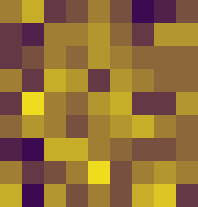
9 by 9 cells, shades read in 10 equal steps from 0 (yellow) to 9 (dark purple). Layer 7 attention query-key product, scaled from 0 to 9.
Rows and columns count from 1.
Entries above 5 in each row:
6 3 2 2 3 1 4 3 4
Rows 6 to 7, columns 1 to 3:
5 3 4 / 8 9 2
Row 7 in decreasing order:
9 8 6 6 5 5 4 2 2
